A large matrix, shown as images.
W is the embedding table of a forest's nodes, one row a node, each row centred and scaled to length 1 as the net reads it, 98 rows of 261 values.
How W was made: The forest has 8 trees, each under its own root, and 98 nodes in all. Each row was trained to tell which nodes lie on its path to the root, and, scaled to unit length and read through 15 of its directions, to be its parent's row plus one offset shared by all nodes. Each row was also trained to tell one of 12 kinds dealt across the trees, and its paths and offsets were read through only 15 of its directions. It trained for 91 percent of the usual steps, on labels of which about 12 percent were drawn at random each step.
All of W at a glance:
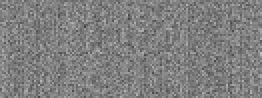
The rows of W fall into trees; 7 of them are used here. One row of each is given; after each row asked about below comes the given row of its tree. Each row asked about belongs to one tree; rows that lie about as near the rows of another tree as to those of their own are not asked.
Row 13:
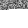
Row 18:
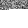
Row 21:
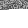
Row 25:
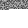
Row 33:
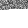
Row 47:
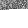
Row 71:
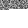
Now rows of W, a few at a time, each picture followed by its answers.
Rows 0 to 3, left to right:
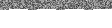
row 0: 33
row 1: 21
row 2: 47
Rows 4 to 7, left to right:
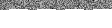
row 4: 18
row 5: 18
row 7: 21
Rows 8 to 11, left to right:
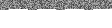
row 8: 71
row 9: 25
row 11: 71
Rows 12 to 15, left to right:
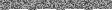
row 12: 25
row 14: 13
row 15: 18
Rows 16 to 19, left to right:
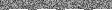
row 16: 13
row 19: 21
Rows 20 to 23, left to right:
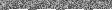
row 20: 71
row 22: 47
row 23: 47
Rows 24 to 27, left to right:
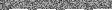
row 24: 21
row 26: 71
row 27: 18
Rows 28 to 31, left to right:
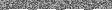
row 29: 25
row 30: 71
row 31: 21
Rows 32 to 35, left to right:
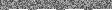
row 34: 13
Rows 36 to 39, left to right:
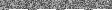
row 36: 33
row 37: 71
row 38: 47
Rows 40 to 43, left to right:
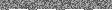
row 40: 13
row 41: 25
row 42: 33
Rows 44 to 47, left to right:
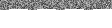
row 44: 18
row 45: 18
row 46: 18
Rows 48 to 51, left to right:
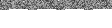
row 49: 25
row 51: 71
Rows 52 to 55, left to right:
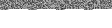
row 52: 71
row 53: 21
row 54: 71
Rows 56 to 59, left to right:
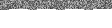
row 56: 21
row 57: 18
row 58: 18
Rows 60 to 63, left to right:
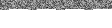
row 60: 18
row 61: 13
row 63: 13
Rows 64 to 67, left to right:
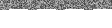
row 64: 25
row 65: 47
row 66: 13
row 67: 21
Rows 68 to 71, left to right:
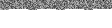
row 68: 33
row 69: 13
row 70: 18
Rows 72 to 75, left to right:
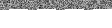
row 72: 25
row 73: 25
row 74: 71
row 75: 47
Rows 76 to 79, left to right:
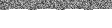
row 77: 13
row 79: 47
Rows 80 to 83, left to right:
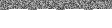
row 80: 18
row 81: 18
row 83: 47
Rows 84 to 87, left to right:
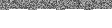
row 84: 13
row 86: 71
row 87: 18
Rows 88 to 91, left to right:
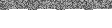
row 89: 21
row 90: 71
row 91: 13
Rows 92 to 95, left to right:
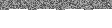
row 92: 71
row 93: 71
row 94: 18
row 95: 25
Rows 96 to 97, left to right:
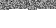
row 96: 47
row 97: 71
